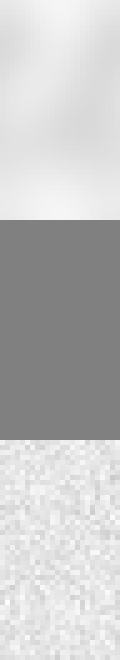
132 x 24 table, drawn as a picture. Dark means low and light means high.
It is made of 3 by 1 panels. Panel 1,1: very high, smooth, faint in contrast. Panel 2,1: middling, flat. Panel 3,1: very high, fine-grained, faint in contrast.
